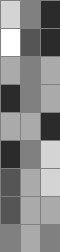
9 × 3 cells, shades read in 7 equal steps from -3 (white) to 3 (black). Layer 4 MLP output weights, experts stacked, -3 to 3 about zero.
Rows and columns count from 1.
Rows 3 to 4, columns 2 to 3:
0 -1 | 0 -1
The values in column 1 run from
-3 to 2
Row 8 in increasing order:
-1 -1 1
